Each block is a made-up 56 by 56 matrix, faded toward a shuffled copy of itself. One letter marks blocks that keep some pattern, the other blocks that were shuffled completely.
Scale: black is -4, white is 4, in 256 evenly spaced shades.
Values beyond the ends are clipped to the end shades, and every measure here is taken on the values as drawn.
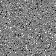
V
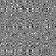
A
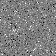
V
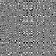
A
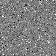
V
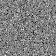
V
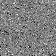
V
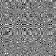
A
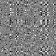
A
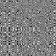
A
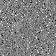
V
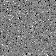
V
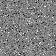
V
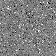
V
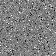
V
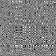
A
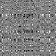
A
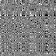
A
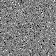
V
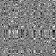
A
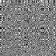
A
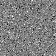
V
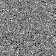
V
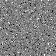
V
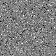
V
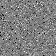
V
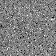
V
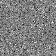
V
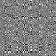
A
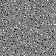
V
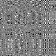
A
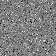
V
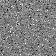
V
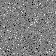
V
